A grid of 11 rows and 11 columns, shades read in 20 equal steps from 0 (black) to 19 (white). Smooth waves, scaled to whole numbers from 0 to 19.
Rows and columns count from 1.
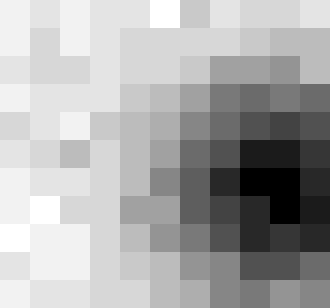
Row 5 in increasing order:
5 6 6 8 10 13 14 15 16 17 18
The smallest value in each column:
16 16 14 15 12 10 7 3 0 0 2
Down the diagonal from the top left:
18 16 16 17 14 12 7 5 3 6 10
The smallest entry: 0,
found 3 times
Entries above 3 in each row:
11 11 11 11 11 9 7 8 9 11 11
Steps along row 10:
up same down down down down down down same up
